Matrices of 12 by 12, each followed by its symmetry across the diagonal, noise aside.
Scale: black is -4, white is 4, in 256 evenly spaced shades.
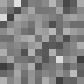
symmetric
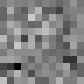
neither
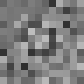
symmetric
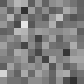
neither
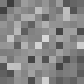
symmetric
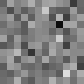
neither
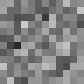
symmetric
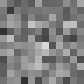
neither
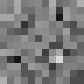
symmetric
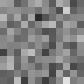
neither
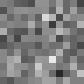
neither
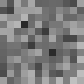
symmetric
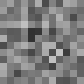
symmetric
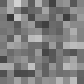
neither
